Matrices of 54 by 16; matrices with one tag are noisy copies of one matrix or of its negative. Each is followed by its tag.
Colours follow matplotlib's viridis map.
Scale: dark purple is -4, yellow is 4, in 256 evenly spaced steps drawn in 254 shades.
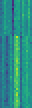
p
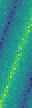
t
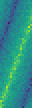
t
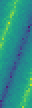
t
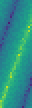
t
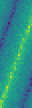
t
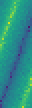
t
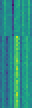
p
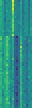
p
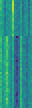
p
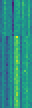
p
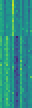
p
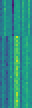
p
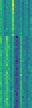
p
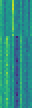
p
